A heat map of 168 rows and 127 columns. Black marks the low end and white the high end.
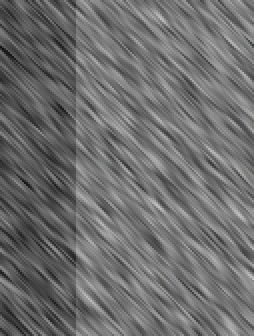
A vertical seam about 30% of the way across splits the table, and the right part is higher. The values follow a bell shape. The grain runs diagonally down to the right.
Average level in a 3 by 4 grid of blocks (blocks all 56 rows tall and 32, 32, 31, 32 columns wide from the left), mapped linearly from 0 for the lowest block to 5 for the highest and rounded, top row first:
0 4 5 5 | 0 4 5 5 | 0 4 5 5
